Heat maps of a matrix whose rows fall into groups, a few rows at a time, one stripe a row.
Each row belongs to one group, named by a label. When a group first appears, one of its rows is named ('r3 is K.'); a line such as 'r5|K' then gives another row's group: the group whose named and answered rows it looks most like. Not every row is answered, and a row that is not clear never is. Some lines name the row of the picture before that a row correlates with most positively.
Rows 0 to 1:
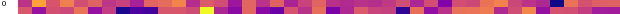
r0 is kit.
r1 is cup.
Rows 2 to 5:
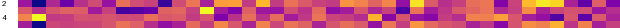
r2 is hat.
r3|cup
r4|kit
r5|hat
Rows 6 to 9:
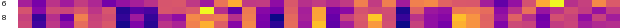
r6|hat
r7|cup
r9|cup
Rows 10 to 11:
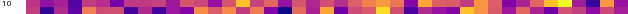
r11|cup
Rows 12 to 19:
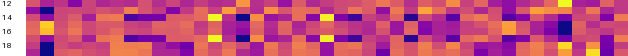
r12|hat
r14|cup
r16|kit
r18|hat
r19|hat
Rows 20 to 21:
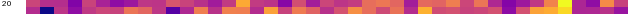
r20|hat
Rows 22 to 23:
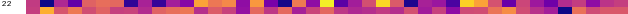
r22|cup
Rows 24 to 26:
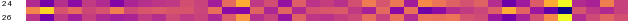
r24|hat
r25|kit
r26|hat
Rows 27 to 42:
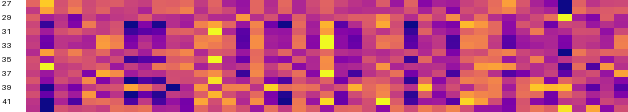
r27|kit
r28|kit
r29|hat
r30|cup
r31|cup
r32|cup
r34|kit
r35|cup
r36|kit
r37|cup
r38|cup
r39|hat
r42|hat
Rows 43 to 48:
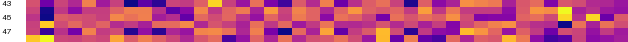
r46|kit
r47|cup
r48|kit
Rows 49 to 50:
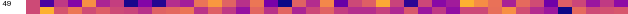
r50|kit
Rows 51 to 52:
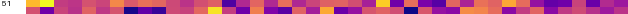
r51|kit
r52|cup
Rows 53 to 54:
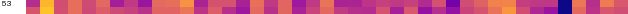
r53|kit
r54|kit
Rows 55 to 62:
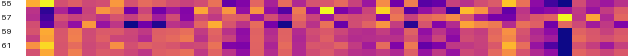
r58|cup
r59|kit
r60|kit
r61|kit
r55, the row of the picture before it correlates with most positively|54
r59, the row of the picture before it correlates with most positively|54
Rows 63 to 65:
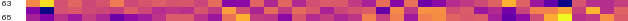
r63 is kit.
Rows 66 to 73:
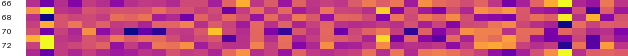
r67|kit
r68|hat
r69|kit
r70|cup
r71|kit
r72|kit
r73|hat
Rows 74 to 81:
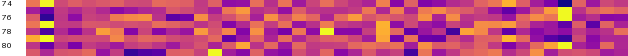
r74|kit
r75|hat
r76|hat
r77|kit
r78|cup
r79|kit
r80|hat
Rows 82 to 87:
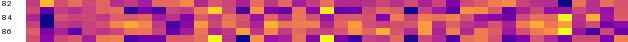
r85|hat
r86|hat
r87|cup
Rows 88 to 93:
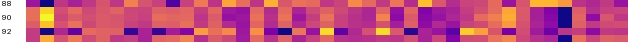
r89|kit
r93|kit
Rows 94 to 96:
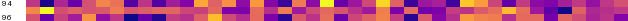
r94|cup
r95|kit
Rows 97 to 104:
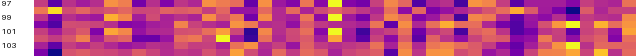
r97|cup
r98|kit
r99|cup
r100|hat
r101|cup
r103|hat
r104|hat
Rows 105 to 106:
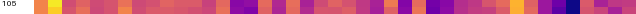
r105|kit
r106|kit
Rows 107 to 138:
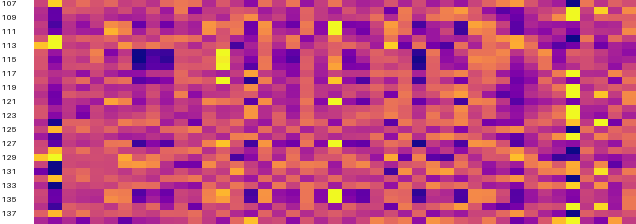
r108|hat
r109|hat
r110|cup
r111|cup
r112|kit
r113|kit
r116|cup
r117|hat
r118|cup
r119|hat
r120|hat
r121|cup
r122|hat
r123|hat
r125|kit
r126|hat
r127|cup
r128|kit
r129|kit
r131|hat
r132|kit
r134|cup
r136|hat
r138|hat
